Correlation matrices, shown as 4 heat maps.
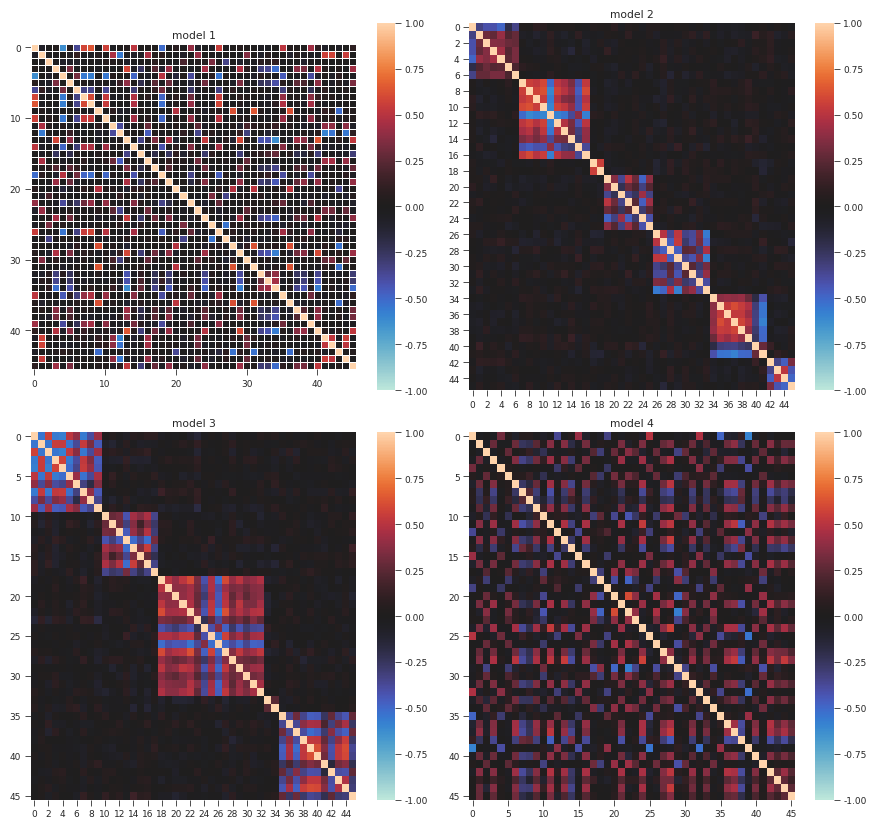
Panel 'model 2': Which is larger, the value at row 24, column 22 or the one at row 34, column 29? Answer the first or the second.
the second
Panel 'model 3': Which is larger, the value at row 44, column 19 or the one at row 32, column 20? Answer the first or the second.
the second
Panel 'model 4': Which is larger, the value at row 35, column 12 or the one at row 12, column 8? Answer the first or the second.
the first
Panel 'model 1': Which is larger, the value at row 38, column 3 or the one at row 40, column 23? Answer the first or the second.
the first
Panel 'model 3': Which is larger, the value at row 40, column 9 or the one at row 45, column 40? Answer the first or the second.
the first
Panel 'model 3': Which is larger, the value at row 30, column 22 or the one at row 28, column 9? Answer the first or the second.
the first
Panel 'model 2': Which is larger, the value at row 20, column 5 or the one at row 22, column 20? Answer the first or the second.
the second
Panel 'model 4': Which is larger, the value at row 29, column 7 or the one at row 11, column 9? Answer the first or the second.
the second
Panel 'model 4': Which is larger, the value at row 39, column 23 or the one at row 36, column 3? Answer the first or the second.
the second
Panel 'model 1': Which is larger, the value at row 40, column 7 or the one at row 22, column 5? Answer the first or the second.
the first
